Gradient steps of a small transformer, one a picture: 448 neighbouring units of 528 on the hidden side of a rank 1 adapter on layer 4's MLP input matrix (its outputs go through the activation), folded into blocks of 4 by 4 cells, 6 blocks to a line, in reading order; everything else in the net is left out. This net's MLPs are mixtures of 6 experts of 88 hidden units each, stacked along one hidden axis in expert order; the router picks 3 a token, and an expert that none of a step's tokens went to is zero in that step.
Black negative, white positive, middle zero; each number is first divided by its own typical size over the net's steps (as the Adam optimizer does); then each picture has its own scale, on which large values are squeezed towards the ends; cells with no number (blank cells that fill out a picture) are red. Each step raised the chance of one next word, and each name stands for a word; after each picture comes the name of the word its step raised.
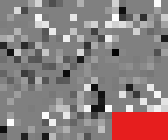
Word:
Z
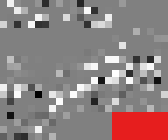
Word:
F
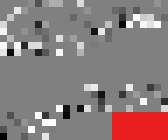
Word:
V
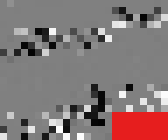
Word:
Z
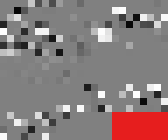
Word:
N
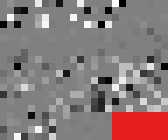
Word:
Z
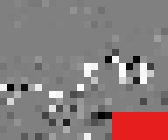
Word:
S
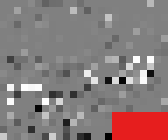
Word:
V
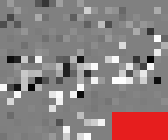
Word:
F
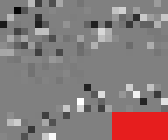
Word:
N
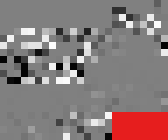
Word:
S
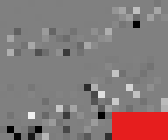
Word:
N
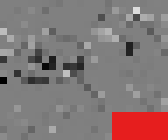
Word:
N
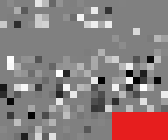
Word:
Z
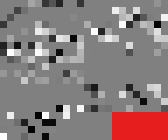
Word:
V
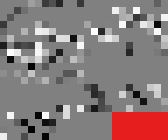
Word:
V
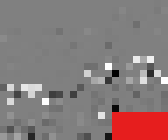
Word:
V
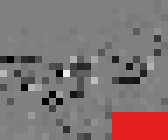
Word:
N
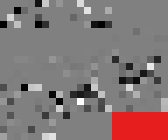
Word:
N
